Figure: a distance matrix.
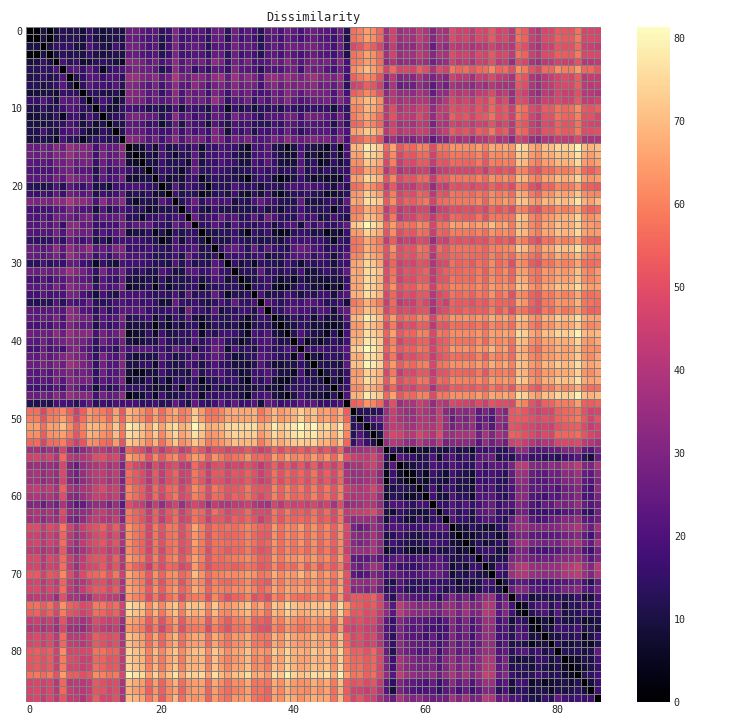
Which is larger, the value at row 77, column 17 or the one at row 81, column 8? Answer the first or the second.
the first
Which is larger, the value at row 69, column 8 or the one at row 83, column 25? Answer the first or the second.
the second
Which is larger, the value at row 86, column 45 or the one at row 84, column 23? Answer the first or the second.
the first
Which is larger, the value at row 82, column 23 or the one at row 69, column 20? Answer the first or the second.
the first
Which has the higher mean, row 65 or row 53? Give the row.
53
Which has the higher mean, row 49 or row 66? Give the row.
49
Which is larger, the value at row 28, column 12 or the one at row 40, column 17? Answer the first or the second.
the first
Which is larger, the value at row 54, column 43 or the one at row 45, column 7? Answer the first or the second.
the first
